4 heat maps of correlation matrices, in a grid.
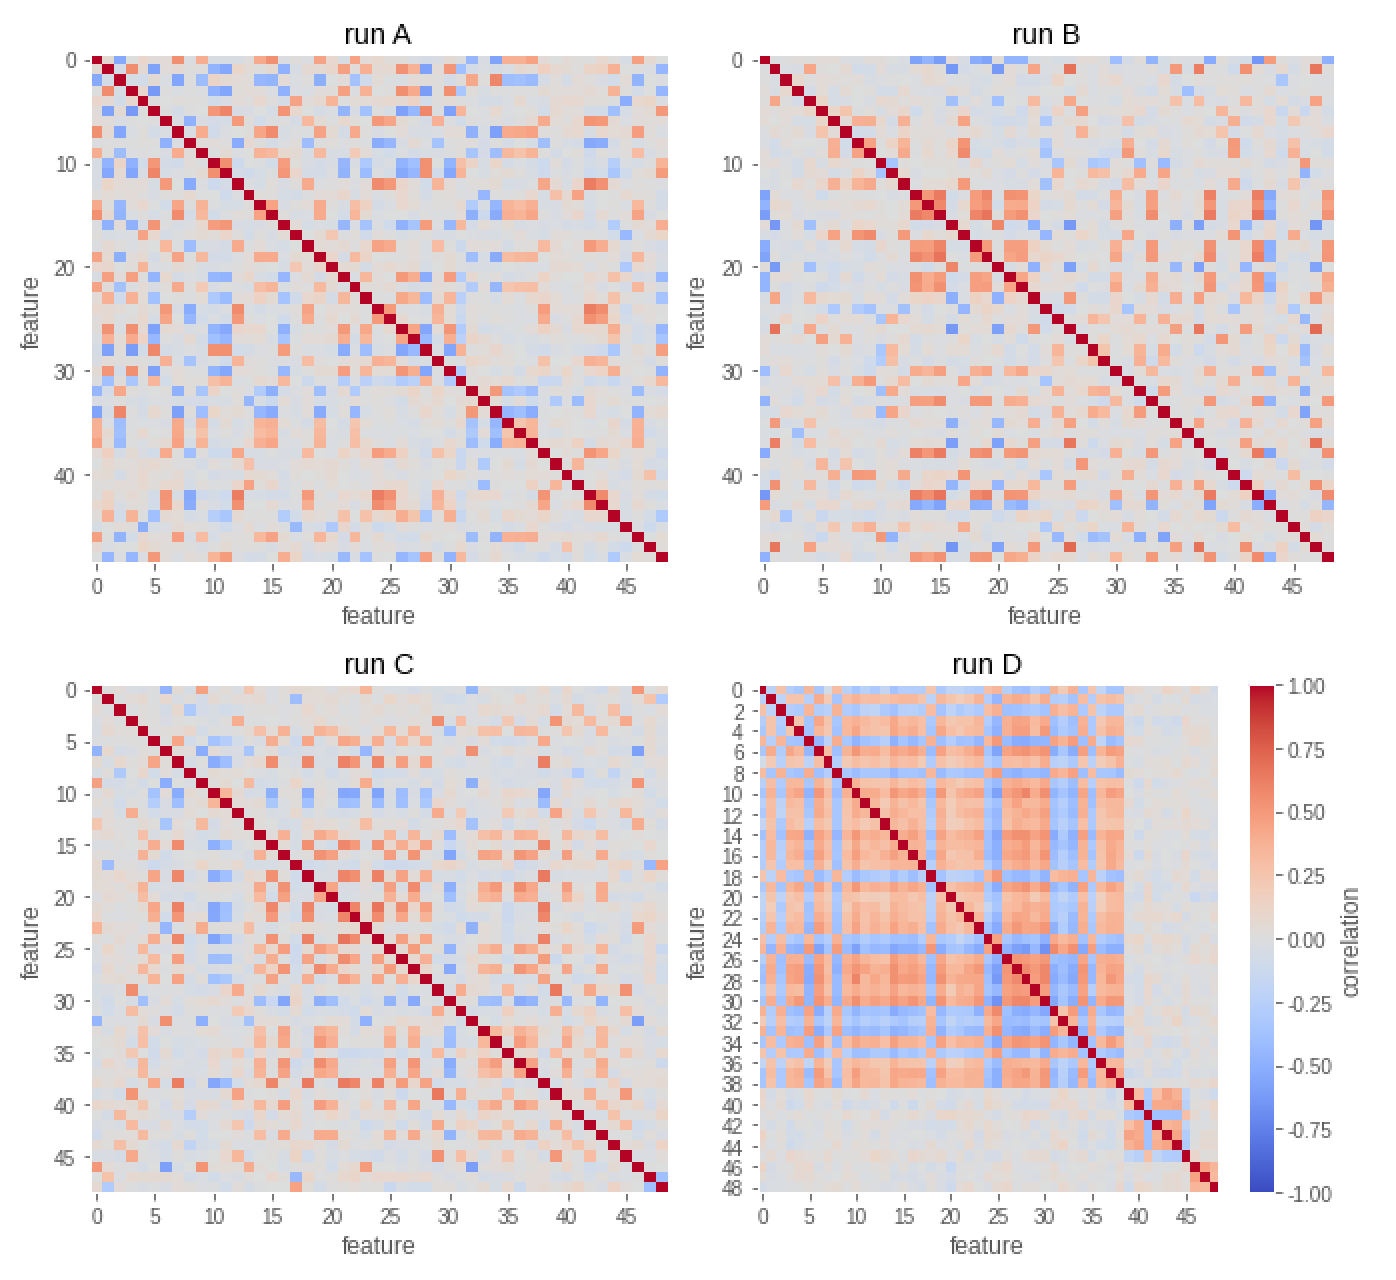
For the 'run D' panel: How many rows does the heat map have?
49
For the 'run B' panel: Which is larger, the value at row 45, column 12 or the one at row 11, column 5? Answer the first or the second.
the first
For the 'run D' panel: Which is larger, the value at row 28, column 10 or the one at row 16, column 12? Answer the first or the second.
the first
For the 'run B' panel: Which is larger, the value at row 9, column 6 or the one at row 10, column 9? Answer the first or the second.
the first
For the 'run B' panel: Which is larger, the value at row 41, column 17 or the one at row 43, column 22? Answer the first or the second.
the first
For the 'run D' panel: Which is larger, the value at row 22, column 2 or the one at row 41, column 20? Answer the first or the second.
the second
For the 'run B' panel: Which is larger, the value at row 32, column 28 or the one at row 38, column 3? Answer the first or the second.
the first
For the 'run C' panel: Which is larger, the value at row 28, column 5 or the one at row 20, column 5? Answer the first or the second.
the first
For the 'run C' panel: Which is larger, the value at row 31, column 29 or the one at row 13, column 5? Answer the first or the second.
the first
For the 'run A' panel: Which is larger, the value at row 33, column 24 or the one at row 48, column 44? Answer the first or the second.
the first
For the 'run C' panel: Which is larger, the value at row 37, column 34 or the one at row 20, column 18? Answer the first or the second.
the first
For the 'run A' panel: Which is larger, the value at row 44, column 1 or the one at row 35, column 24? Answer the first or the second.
the first
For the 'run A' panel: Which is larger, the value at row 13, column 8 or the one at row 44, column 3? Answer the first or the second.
the second
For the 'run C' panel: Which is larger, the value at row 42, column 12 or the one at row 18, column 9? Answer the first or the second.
the first
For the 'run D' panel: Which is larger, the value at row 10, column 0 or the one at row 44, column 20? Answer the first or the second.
the second
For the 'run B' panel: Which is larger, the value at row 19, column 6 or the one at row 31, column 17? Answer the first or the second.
the second
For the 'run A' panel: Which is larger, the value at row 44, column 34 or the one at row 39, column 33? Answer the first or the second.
the first
